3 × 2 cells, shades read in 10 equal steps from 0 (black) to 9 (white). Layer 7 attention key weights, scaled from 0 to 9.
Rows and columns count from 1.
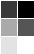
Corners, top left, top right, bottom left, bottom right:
2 0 8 9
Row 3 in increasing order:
8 9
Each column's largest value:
8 9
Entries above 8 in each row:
0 0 1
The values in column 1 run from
2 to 8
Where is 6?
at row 2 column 1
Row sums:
2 9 17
